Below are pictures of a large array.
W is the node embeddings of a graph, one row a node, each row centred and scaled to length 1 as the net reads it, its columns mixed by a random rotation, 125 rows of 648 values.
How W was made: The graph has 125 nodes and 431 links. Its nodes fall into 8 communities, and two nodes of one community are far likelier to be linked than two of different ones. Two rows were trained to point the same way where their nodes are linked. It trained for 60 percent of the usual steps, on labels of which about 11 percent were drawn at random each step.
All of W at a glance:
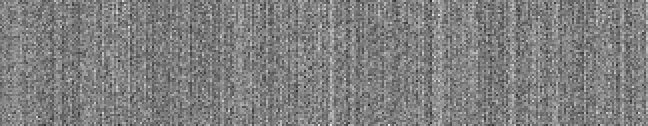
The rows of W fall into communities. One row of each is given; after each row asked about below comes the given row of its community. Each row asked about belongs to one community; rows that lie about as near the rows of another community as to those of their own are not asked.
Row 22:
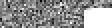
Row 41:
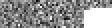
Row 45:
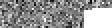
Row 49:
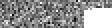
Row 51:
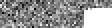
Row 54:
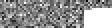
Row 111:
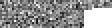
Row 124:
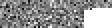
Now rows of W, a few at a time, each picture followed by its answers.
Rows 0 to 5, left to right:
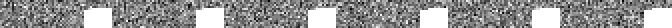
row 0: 111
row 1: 111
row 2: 22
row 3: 41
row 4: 124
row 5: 124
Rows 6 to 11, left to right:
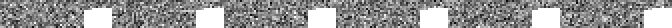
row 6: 54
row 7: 111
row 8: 124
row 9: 124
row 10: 111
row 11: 45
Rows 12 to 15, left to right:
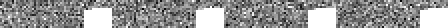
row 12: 45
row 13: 124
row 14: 111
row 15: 111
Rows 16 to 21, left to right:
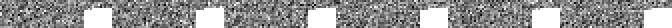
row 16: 49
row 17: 45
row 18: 54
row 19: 111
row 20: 51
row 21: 111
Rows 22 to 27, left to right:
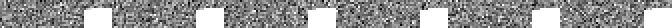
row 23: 22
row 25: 41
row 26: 49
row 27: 49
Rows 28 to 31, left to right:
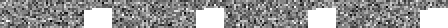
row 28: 124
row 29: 54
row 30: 41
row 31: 54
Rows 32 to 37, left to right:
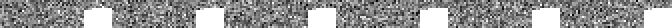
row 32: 22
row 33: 45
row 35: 124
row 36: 51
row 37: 51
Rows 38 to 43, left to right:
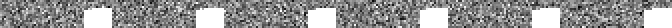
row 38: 49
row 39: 51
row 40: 54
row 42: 49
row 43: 54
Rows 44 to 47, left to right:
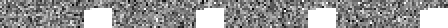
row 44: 22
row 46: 49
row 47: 49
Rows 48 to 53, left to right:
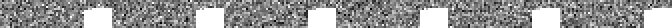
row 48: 45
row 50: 124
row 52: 22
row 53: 54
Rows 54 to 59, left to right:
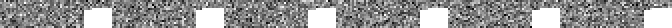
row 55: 41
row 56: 51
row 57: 124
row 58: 54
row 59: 22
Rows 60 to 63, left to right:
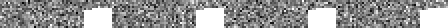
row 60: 124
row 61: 51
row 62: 49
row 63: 41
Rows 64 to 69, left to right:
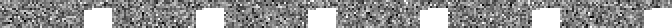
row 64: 49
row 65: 22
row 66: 51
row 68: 51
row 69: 111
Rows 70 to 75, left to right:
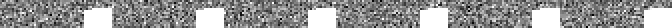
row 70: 45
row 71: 49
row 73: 22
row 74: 111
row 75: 22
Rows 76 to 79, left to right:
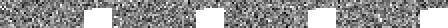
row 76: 49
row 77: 22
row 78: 111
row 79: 54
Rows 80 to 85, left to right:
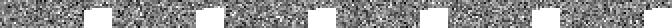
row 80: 22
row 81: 111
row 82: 41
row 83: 45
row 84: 124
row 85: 41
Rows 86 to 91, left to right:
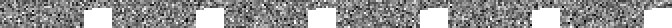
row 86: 45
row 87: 49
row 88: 41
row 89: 54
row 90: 41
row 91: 49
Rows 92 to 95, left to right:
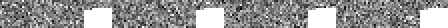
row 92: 41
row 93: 41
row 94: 51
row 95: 124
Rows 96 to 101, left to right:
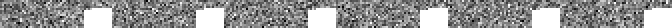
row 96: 22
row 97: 49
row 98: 124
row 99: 54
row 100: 49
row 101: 41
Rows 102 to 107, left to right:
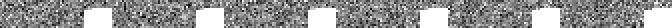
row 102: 124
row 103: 111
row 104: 124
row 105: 111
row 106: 45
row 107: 22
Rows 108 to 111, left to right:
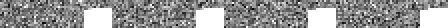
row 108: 51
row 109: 41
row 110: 41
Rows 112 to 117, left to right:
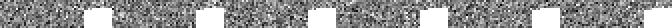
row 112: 49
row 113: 45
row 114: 124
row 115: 54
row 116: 49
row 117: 45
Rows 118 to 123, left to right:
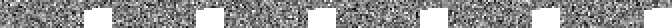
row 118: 54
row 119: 51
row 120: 41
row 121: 54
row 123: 111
